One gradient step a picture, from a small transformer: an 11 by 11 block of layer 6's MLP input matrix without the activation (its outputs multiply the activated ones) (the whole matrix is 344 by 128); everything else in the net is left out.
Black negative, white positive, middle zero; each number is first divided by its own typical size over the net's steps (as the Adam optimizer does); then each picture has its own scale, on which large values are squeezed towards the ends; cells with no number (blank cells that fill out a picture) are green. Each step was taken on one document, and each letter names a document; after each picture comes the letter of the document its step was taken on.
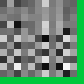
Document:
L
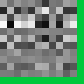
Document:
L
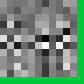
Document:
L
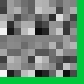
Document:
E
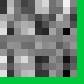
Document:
E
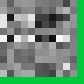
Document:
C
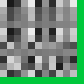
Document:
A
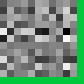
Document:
E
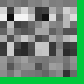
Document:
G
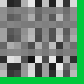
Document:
A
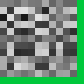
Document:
G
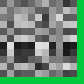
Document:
G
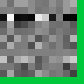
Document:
G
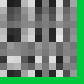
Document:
A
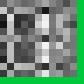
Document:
L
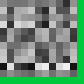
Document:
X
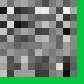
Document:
E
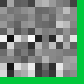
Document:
C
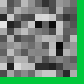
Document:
C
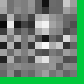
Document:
L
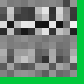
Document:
X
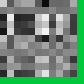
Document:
L
